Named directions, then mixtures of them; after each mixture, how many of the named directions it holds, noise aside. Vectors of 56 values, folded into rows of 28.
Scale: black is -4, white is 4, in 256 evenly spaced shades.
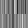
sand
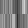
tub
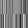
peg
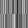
three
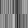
one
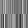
two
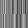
three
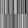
one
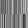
two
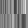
three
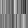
three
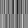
two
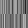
two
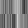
one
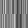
three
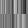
three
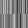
three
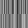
three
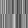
three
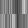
one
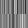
one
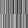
three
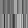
three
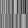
two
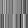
one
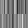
one
